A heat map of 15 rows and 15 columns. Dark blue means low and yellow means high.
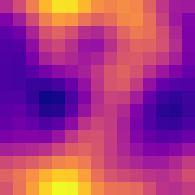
Stripes: none. Lone odd cells: none. Ninth with the lowest average: middle left. Calmest part: middle left.
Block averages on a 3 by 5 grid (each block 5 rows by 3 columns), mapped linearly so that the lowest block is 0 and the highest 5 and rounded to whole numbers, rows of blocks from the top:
24452
00320
35432
